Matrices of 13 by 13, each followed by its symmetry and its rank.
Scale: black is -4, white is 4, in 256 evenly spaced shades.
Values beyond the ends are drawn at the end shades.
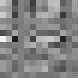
neither, rank two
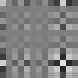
symmetric, rank one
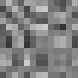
antisymmetric, rank two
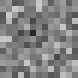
symmetric, full rank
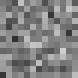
neither, full rank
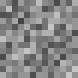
symmetric, full rank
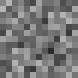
symmetric, full rank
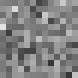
neither, full rank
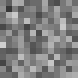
neither, full rank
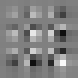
symmetric, rank one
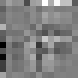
antisymmetric, rank two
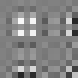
symmetric, rank one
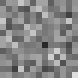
symmetric, full rank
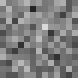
neither, full rank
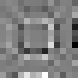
antisymmetric, rank two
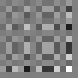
symmetric, rank one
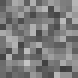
neither, full rank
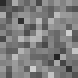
symmetric, full rank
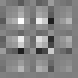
symmetric, rank one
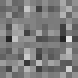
neither, rank two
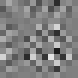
antisymmetric, rank two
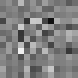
antisymmetric, rank two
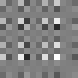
symmetric, rank one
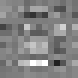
neither, rank two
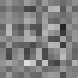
antisymmetric, rank two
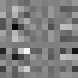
neither, rank two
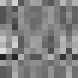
neither, rank two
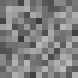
symmetric, full rank
